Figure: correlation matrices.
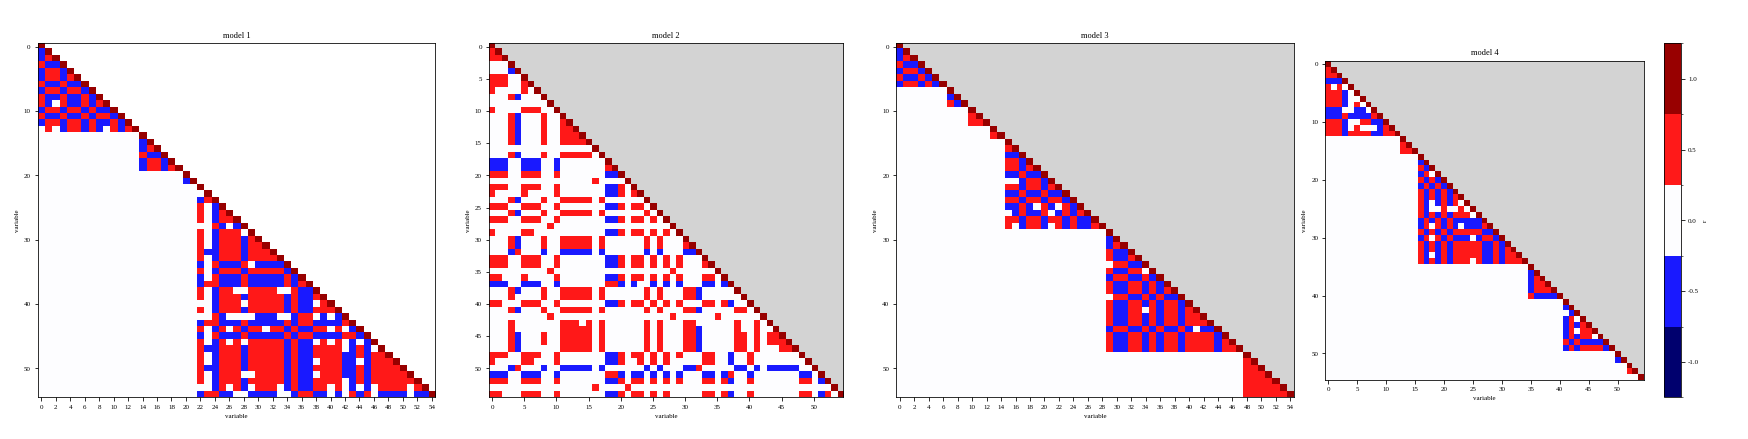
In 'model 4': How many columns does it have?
55
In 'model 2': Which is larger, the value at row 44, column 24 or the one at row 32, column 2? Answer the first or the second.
the first
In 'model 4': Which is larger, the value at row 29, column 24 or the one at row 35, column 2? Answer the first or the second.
the first
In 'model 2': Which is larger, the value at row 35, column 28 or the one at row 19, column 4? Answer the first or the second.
the first
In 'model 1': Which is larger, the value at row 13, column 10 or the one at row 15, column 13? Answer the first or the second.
the first
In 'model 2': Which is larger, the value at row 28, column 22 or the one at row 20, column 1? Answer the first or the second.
the second
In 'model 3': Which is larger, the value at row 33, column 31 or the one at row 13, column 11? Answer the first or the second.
the second
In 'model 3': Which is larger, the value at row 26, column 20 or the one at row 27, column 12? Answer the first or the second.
the first
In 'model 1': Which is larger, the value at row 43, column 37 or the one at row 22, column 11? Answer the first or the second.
the first
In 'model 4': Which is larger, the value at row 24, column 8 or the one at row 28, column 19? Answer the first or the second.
the second
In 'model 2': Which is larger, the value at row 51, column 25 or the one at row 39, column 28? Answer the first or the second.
the second
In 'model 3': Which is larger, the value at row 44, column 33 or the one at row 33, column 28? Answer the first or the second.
the second
